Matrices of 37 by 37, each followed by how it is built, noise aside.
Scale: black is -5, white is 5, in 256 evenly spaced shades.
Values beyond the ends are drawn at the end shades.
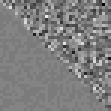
upper triangular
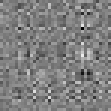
low rank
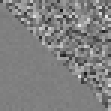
upper triangular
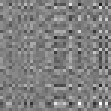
low rank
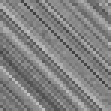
Toeplitz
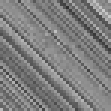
Toeplitz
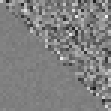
upper triangular
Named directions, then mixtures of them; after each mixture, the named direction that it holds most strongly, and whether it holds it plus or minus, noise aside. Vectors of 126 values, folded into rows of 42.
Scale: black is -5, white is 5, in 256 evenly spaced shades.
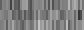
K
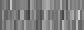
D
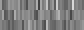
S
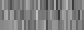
S, minus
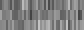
K, plus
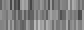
K, plus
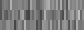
D, plus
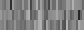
D, minus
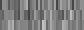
S, minus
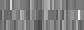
D, plus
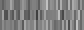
D, plus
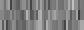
K, plus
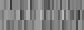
D, minus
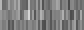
D, minus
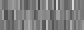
S, plus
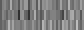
D, plus
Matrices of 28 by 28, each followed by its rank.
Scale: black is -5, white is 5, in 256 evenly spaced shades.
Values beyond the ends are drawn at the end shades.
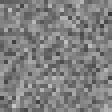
full rank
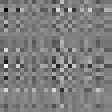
two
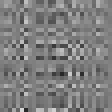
two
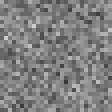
full rank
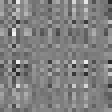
two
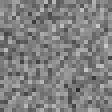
full rank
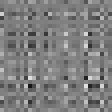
two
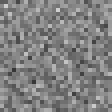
full rank
